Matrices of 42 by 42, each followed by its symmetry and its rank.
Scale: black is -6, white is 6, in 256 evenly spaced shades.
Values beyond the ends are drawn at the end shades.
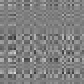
neither, rank two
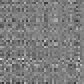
neither, rank five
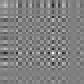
symmetric, rank one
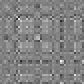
symmetric, rank three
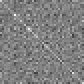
symmetric, rank five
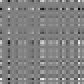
symmetric, rank one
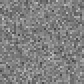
neither, full rank
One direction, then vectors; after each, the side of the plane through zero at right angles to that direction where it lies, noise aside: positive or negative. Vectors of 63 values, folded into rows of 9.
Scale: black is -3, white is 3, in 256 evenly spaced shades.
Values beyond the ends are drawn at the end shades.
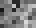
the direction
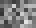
positive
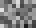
negative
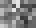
negative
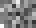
negative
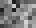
positive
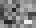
positive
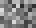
negative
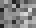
positive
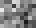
negative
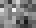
negative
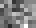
positive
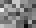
negative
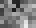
positive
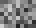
negative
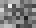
negative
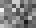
negative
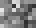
negative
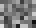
negative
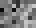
positive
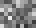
negative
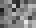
positive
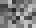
positive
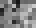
positive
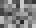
positive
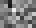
negative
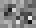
negative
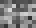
positive
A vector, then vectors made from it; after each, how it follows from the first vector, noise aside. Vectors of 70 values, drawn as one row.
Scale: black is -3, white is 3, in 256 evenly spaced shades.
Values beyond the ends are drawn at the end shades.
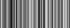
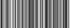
negated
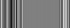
partly zeroed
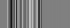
partly zeroed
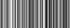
negated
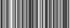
negated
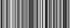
negated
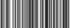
negated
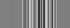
partly zeroed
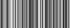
negated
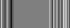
partly zeroed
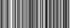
negated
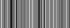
partly zeroed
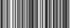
negated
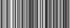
negated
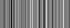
partly zeroed
